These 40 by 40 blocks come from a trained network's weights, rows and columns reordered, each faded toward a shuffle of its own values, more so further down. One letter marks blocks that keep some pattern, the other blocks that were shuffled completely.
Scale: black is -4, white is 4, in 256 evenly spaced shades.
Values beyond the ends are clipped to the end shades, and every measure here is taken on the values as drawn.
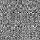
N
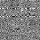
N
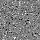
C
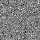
C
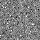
C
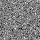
C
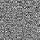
N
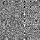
N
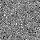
C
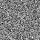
C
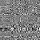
N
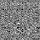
N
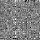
N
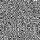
N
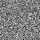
C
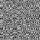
N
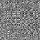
N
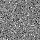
C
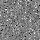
C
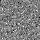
C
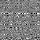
N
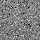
C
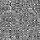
N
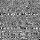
N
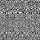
N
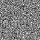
N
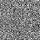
N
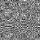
N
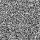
C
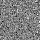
C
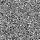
C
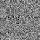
N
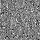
C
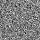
C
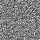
C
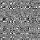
N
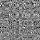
N
